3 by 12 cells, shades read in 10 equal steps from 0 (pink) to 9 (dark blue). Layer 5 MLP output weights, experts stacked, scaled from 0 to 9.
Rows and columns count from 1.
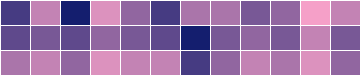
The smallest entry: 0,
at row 1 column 11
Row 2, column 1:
6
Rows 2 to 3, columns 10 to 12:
5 2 5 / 3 1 4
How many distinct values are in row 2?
5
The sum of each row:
47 62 35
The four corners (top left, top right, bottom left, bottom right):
7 2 3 4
